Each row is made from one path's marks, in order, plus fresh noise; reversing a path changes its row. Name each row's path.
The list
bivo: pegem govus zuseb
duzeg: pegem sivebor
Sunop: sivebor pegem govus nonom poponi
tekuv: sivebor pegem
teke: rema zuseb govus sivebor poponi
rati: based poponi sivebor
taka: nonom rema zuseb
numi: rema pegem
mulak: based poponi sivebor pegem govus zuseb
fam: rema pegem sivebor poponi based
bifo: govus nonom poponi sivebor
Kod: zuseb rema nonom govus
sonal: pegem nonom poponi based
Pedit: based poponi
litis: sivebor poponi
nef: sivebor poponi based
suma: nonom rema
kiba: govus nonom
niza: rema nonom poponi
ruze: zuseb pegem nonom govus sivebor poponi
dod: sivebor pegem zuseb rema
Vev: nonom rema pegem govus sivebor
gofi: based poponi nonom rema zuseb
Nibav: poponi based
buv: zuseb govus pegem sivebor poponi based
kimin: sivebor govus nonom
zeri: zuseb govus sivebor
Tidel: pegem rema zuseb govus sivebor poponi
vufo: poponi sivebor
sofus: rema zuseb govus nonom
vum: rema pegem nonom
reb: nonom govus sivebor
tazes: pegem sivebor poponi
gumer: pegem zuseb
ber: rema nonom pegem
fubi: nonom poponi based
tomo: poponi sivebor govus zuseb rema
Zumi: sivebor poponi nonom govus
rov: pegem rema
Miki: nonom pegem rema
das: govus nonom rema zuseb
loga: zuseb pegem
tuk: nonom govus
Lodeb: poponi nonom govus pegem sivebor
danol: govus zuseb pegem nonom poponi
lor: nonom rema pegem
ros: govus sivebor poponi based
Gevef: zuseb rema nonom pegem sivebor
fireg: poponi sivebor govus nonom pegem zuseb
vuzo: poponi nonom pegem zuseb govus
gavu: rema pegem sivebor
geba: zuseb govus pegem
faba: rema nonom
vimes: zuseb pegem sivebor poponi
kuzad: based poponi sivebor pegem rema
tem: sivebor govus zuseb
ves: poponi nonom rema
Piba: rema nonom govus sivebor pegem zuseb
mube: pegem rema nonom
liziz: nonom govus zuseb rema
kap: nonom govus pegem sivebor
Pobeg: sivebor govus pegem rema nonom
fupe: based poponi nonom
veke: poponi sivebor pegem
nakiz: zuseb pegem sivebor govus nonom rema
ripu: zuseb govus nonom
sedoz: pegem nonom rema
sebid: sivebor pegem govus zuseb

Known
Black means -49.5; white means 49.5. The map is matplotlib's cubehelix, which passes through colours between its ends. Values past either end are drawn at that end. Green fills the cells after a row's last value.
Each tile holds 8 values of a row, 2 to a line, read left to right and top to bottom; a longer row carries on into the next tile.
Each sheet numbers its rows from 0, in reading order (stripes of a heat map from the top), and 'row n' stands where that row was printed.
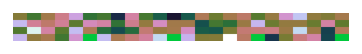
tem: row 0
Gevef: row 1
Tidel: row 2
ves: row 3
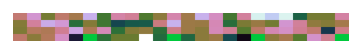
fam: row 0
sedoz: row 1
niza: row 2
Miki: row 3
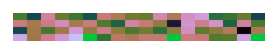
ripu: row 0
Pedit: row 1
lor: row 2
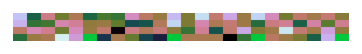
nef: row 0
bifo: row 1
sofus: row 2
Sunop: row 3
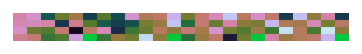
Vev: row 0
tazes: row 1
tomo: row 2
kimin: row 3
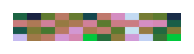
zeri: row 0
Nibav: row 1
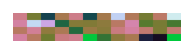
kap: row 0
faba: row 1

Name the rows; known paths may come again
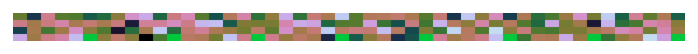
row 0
ripu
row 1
danol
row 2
reb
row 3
gavu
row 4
Lodeb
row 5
kimin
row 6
rati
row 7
nef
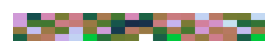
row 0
Zumi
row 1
sonal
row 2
vum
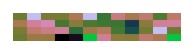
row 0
ber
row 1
gumer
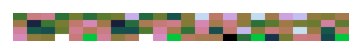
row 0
rov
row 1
mube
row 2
sofus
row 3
ves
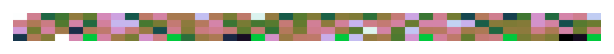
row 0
fubi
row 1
liziz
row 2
faba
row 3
ruze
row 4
tem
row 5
kap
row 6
Piba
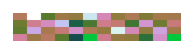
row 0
numi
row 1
tekuv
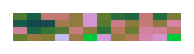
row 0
duzeg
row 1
nakiz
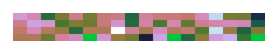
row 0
tuk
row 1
sebid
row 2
Nibav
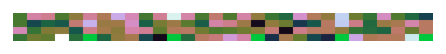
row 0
sedoz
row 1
niza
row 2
fupe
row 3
bifo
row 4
Kod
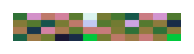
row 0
das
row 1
mulak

